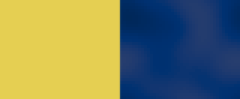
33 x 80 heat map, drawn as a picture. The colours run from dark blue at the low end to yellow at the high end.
It is made of 1 by 2 panels. Panel 1,1: very high, flat. Panel 1,2: very low, smooth, faint in contrast.
